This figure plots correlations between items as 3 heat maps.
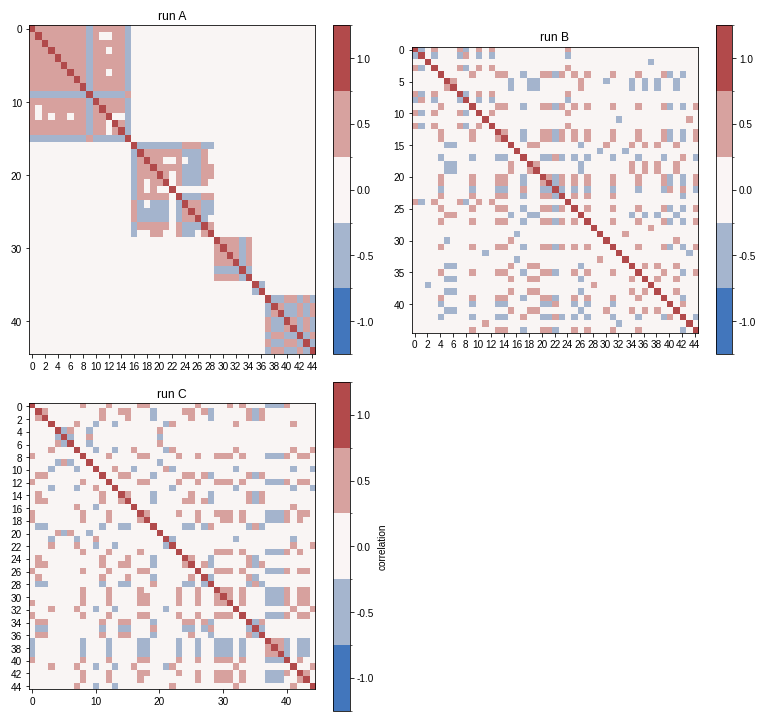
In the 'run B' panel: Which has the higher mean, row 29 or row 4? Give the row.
4
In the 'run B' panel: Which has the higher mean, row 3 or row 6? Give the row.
3
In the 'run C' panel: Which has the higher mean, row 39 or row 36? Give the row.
36
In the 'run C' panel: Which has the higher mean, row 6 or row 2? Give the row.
2
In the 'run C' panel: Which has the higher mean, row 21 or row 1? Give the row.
1
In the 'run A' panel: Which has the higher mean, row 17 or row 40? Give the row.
17
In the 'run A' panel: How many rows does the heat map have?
45
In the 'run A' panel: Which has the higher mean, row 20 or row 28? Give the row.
20
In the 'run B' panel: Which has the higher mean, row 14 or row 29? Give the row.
14
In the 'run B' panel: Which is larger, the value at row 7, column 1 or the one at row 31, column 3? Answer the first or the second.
the second
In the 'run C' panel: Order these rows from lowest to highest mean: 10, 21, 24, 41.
10, 21, 24, 41
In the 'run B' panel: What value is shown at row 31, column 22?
-0.5
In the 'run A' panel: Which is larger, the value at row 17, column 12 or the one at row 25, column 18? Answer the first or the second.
the first
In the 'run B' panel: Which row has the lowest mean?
17
